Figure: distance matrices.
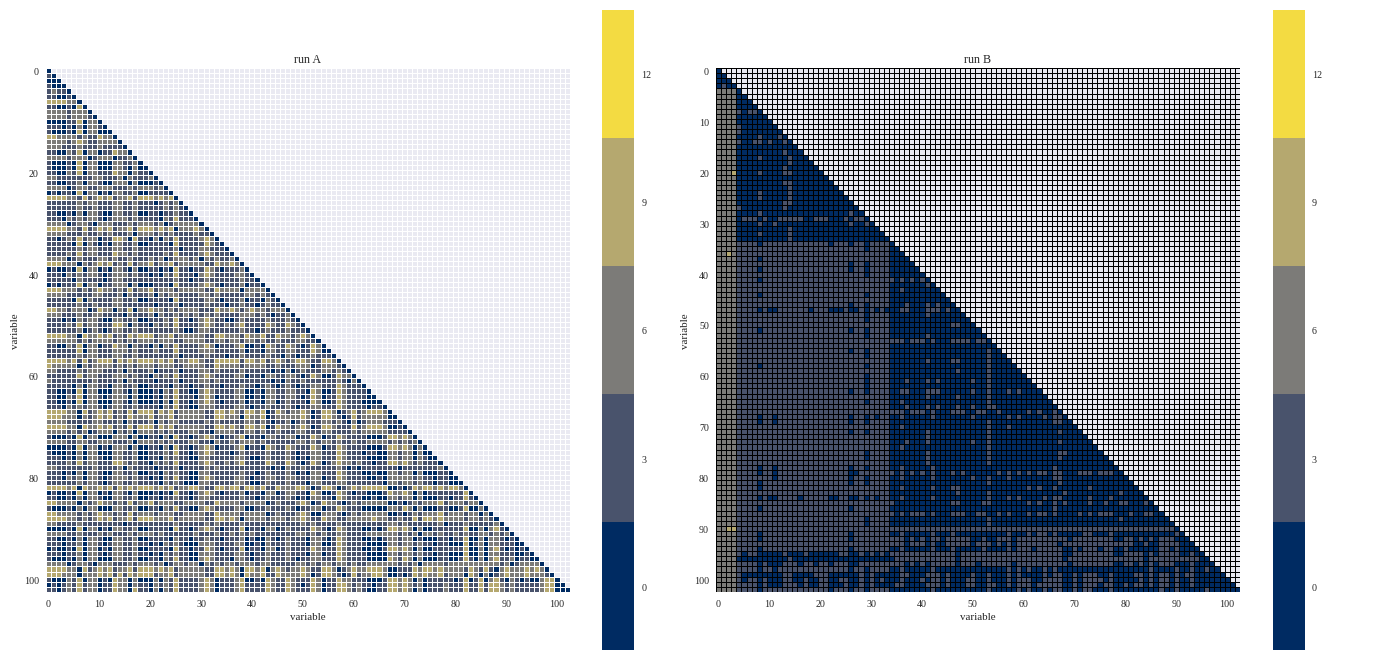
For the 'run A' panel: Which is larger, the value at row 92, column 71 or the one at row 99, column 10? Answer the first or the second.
the second
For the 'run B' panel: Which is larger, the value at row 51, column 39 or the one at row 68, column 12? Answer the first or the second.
the second
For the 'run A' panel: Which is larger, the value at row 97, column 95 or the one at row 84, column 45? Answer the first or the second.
the first
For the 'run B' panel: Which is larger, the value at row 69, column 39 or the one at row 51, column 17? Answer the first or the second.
the second
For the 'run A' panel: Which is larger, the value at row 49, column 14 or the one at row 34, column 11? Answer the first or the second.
the first
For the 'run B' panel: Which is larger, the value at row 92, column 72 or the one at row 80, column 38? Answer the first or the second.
the first
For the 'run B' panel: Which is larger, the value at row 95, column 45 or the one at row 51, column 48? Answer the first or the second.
the first
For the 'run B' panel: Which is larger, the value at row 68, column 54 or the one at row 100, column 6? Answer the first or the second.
the second
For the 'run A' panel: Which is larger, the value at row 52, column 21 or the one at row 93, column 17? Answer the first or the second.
the second
